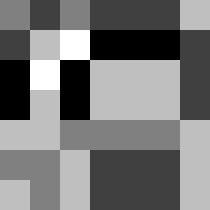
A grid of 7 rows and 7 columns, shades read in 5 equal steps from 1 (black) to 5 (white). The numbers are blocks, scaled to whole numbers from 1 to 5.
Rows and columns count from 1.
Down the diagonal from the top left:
3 4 1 4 3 2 4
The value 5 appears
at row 2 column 3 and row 3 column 2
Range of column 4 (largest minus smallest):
3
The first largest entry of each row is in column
7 3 2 2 1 3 1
